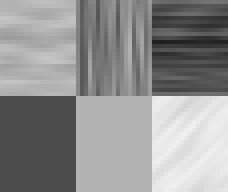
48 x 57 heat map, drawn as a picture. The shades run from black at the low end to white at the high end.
It is made of 2 by 3 panels. Panel 1,1: high, streaked across, faint in contrast. Panel 1,2: middling, streaked downward. Panel 1,3: low, streaked across. Panel 2,1: low, flat. Panel 2,2: high, flat. Panel 2,3: very high, slanting up to the right, faint in contrast.
